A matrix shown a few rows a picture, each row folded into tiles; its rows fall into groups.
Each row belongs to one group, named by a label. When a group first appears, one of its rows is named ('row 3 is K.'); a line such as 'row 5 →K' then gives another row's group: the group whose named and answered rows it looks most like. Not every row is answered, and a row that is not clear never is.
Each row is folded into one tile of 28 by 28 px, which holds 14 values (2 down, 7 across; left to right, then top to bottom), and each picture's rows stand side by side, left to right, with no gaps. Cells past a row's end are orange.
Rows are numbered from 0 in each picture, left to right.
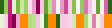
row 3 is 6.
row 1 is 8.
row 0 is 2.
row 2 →8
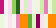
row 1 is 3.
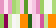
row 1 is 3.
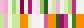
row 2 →3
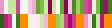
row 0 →3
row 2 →2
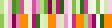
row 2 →2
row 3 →3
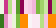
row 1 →6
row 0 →8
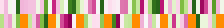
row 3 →8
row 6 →6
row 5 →6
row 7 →8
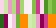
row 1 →2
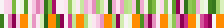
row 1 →8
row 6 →2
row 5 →3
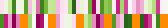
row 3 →2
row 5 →3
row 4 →8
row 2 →6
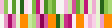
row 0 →3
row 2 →3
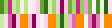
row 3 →3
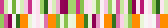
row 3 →3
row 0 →3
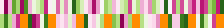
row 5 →6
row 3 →8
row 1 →3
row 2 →2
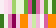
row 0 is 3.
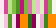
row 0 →6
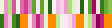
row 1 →3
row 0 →8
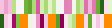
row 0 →3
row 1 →2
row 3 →6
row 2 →8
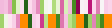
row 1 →3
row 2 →8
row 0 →6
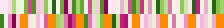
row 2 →2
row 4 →3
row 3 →8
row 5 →2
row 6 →6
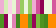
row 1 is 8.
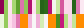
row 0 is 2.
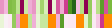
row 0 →6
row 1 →6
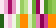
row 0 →8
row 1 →2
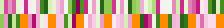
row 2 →6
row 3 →2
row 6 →8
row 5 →3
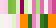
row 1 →8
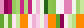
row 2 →8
